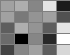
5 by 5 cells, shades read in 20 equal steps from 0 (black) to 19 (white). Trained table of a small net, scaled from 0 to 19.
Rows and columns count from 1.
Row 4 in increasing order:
0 3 8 10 19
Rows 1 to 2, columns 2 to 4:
13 10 17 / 9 11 12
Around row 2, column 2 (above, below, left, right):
13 13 12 11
